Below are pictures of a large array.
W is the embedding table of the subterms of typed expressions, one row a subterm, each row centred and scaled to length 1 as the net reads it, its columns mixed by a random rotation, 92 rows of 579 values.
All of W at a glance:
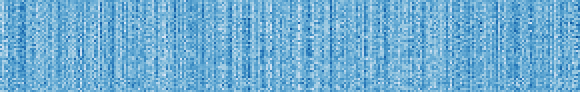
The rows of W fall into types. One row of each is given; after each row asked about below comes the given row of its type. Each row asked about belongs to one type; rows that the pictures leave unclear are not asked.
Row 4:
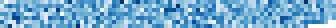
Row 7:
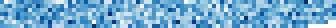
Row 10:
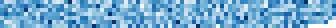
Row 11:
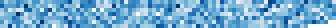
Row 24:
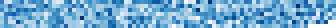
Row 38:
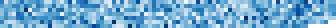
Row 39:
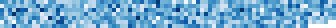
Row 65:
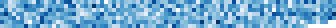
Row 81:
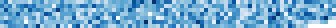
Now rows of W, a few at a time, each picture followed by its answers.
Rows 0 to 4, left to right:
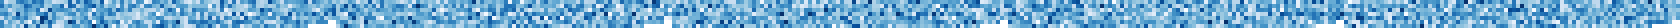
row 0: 7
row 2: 10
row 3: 65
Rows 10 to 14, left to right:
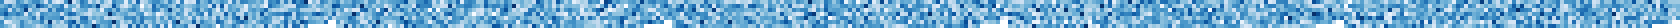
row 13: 4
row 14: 4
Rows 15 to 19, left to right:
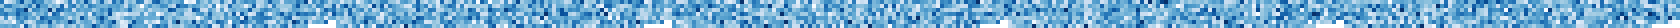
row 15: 7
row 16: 10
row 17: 10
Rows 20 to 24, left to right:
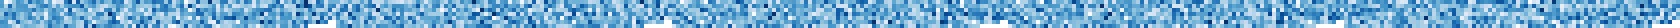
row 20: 24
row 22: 65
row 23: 65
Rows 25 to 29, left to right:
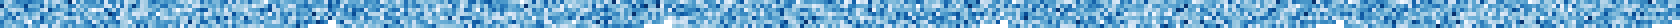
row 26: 24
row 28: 7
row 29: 7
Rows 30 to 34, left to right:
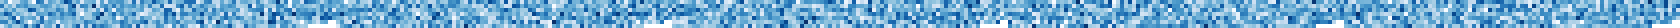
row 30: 65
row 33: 4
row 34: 24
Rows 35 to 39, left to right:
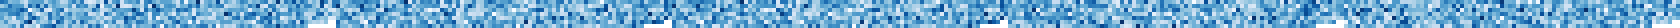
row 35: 10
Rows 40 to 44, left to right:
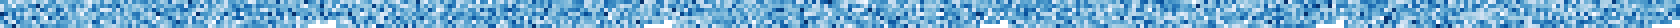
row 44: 7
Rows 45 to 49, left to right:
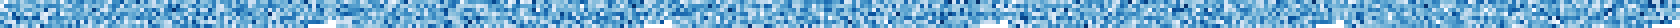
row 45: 4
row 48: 4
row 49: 24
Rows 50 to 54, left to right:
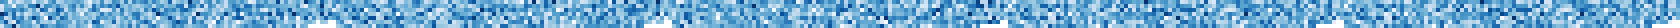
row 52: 24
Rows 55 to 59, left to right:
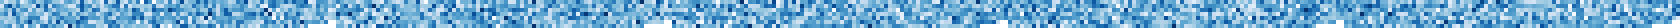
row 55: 10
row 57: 4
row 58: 38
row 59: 81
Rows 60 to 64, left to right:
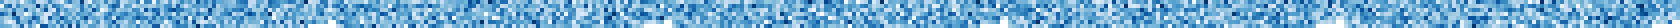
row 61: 81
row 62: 81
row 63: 10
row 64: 38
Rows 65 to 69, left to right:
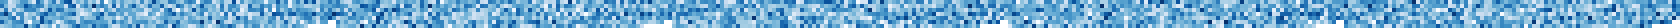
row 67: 24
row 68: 65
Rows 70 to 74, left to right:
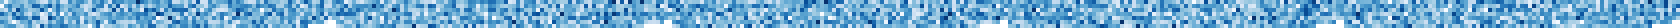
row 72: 81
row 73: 38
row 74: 24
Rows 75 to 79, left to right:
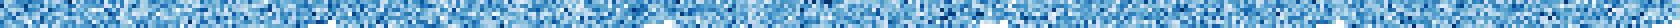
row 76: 38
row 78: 4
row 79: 11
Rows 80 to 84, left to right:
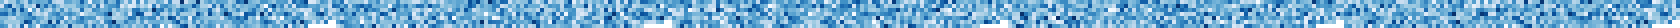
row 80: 10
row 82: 11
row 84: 10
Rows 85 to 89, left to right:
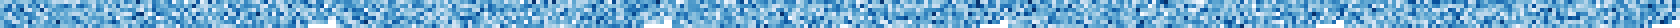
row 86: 38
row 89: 24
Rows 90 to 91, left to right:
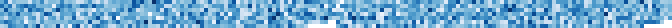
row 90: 81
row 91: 4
